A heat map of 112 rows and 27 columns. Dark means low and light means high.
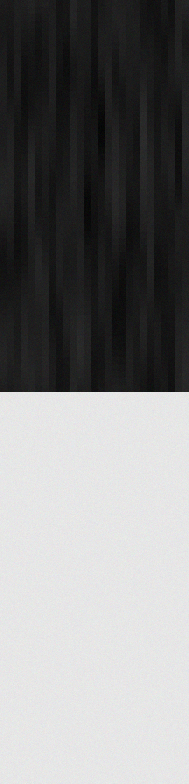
It is made of 2 by 1 panels. Panel 1,1: very low, streaked downward, faint in contrast. Panel 2,1: very high, flat.
